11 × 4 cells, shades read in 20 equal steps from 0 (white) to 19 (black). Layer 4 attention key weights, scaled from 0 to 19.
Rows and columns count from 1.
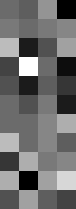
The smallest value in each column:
5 0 7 3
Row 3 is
5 17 13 7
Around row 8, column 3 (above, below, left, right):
9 10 11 12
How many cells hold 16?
0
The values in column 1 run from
5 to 15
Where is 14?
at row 4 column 1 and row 11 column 4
